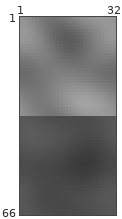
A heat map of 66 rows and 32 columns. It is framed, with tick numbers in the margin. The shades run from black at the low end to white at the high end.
The table splits into 2 rows of 1 panel. Panel 1,1: middling, smooth. Panel 2,1: low, smooth, faint in contrast.
